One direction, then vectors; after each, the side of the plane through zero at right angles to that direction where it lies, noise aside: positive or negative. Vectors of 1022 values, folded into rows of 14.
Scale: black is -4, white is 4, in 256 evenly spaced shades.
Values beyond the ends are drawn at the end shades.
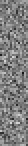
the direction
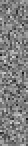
positive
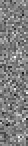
positive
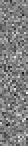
positive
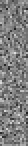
positive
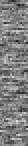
positive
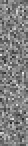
negative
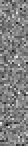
negative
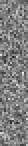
negative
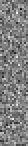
negative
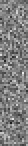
negative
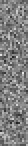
negative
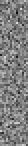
positive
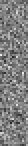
negative
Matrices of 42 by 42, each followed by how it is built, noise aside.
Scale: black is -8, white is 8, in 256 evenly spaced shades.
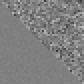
upper triangular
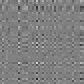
low rank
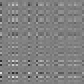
low rank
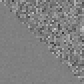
upper triangular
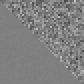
upper triangular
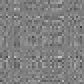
low rank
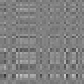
low rank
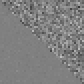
upper triangular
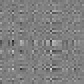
low rank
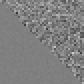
upper triangular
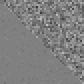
upper triangular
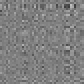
low rank
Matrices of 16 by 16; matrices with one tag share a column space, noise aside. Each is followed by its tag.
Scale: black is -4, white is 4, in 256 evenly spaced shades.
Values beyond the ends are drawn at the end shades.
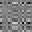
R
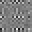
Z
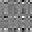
Z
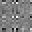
Z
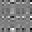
Z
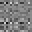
R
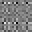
R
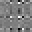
Z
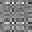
R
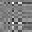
R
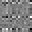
Z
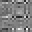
Z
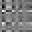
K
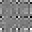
Z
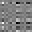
R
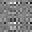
R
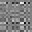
R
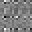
Z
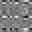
Z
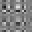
K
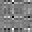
Z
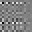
R
